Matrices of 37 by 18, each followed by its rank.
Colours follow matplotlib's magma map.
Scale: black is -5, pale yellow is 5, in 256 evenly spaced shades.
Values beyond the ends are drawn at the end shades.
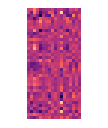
three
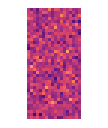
full rank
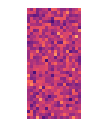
full rank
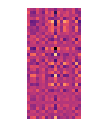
two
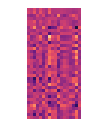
three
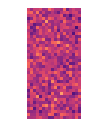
full rank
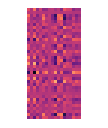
two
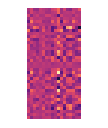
three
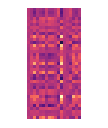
two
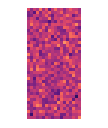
full rank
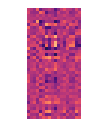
three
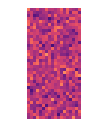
full rank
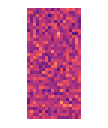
full rank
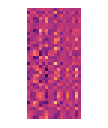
three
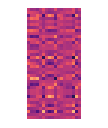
two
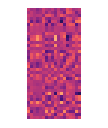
three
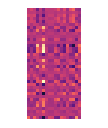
two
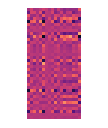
two
